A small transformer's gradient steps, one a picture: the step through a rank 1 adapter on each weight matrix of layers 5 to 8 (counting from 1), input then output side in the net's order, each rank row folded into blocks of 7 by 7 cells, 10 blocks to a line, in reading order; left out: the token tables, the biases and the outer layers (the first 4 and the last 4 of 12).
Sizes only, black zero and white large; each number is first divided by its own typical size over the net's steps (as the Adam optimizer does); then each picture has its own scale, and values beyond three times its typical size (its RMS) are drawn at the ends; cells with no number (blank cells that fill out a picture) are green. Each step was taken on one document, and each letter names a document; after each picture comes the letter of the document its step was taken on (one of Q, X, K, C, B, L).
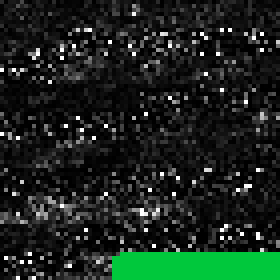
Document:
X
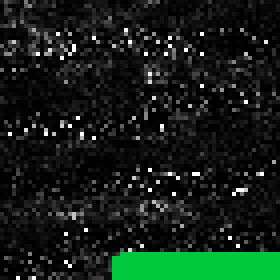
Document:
X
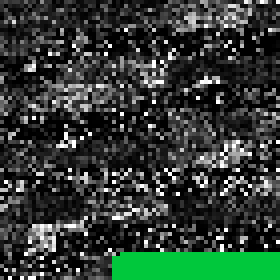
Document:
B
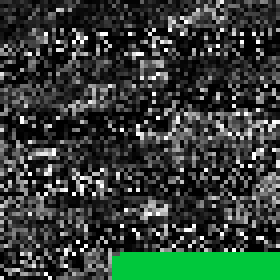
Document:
B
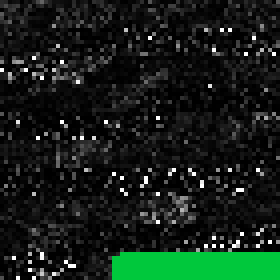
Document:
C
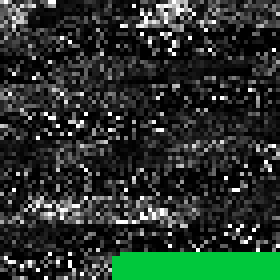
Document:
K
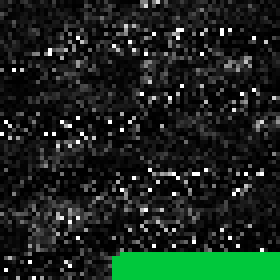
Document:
X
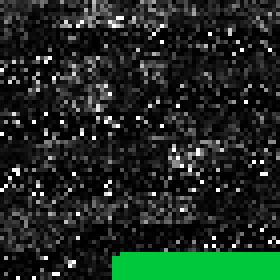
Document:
C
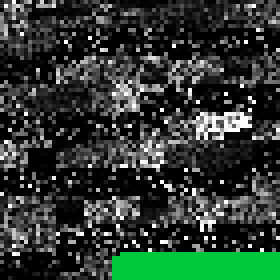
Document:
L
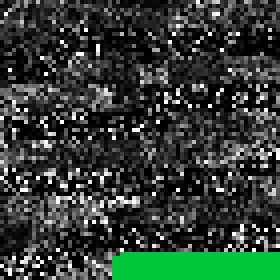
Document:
B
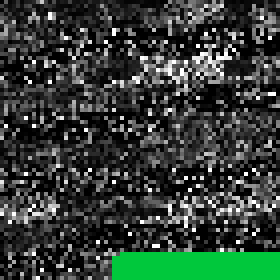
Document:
B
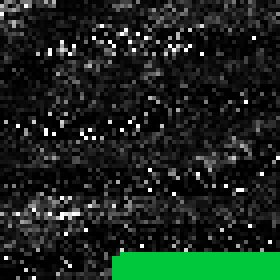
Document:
X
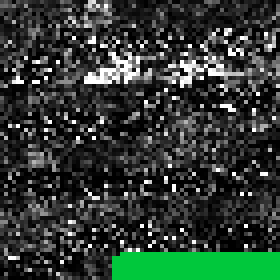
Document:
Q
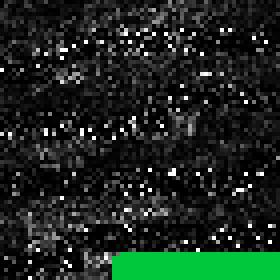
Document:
X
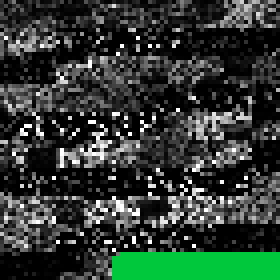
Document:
L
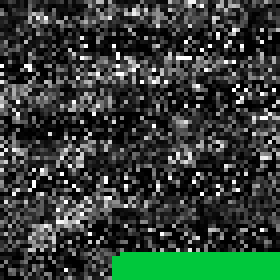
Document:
B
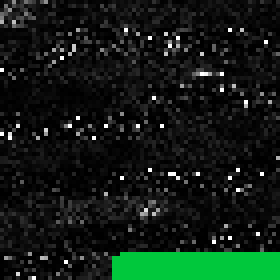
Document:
X
